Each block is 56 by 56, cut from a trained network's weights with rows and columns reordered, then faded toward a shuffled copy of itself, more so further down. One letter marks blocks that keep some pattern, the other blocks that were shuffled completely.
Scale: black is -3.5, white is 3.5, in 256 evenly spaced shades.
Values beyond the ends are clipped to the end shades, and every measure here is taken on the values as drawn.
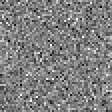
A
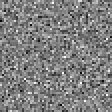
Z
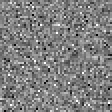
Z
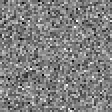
A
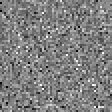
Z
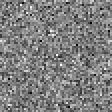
Z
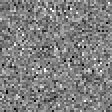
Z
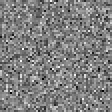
Z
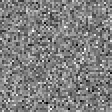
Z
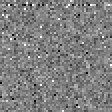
Z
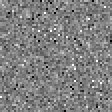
A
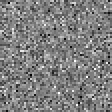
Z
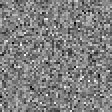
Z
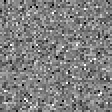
A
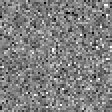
A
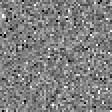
A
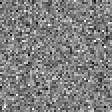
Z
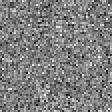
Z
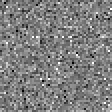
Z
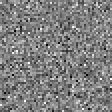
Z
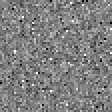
A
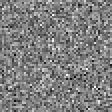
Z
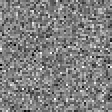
A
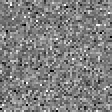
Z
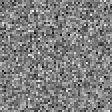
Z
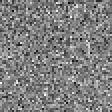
A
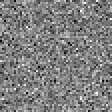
Z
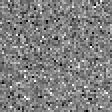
A
